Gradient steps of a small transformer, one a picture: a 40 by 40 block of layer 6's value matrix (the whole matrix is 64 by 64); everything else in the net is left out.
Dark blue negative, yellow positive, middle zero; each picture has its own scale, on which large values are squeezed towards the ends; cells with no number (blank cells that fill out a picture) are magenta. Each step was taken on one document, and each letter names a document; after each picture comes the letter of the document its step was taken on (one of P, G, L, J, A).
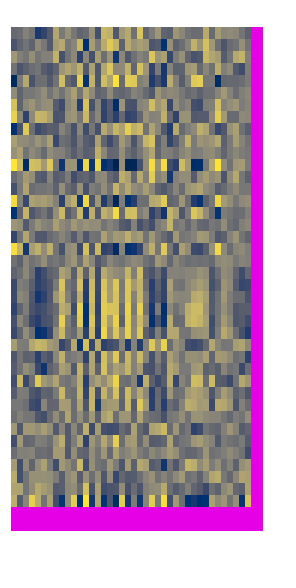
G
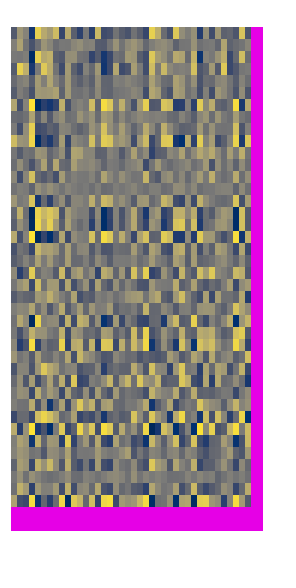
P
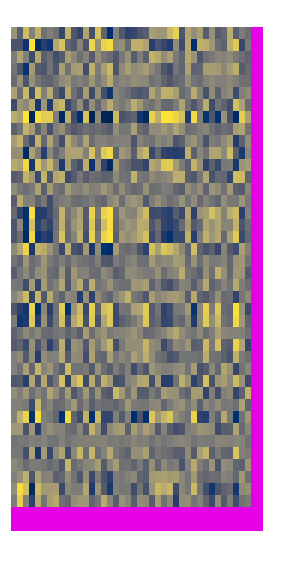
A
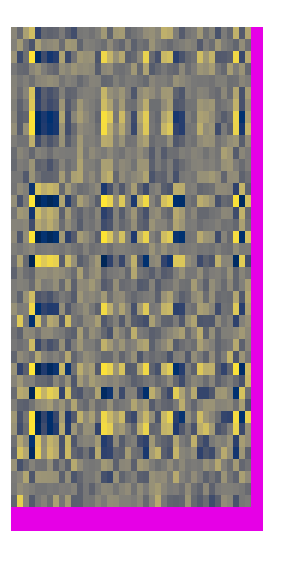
P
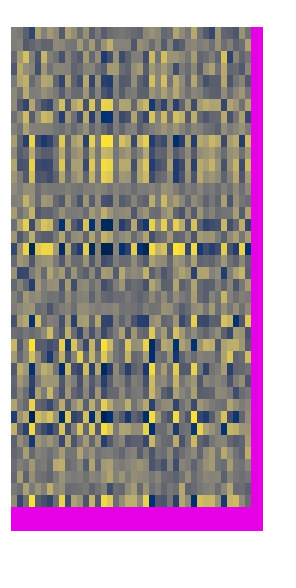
P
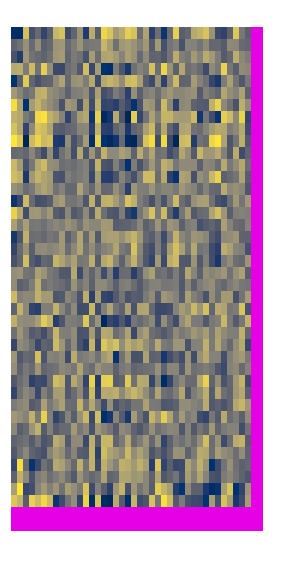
G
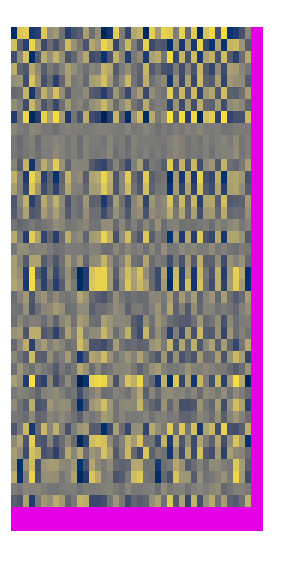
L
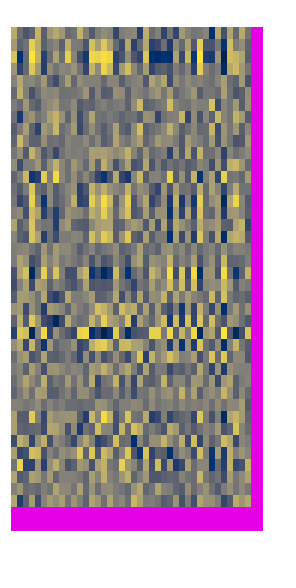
L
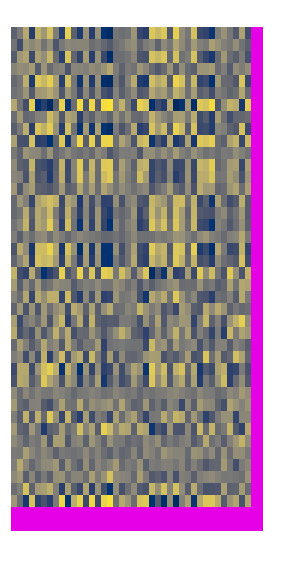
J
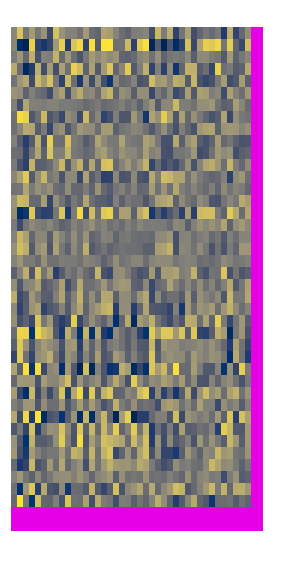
A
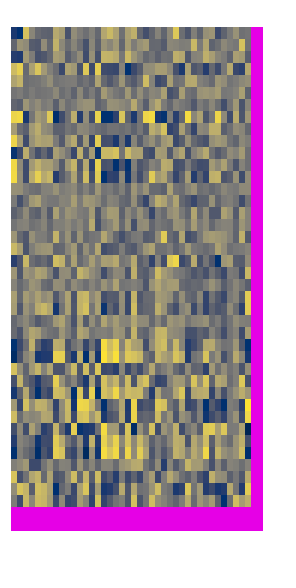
G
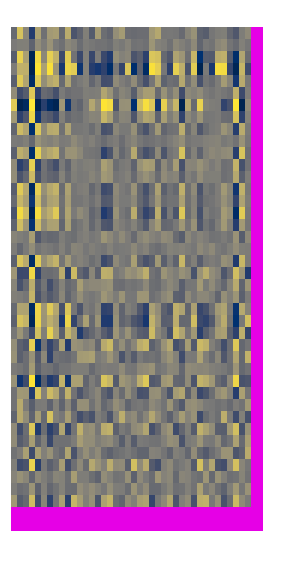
P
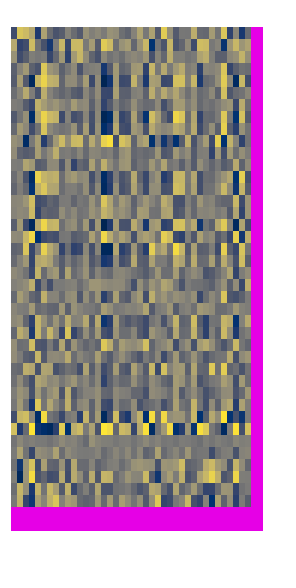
P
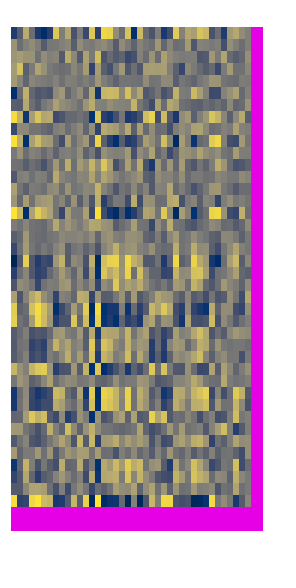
G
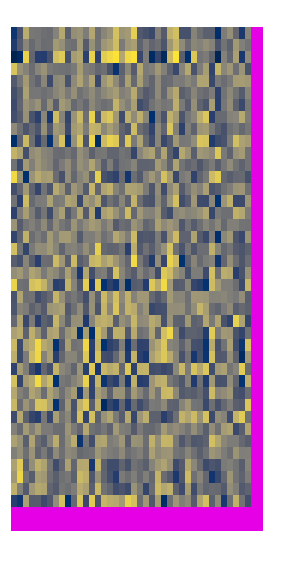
G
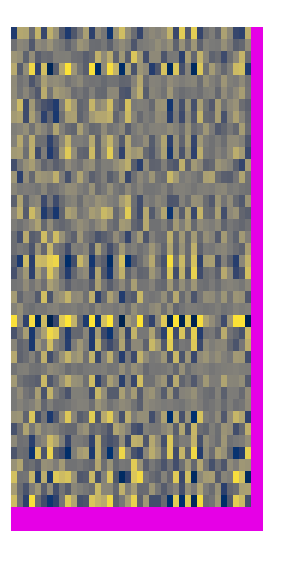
L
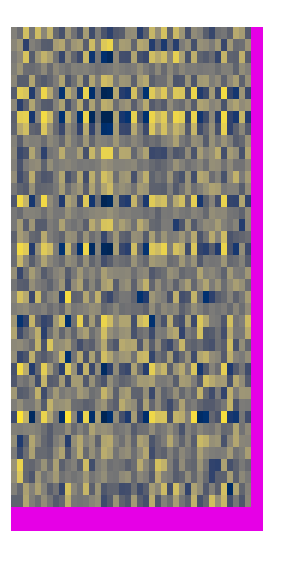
J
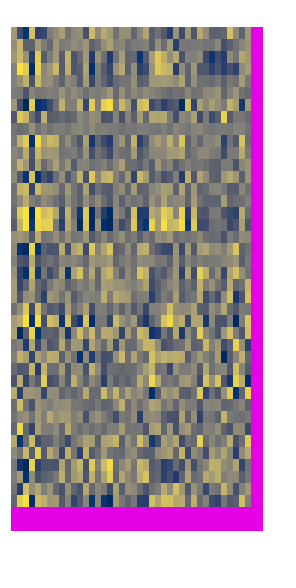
A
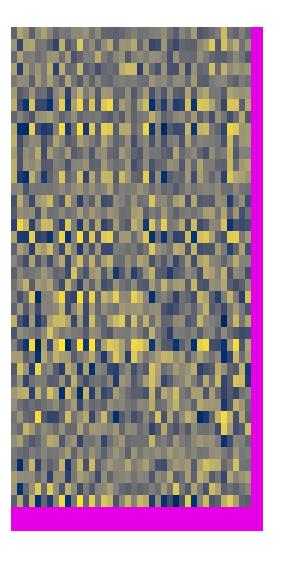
A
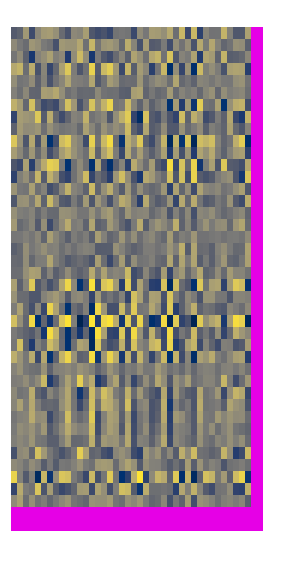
L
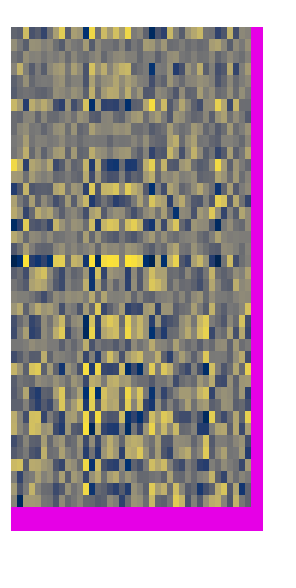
G
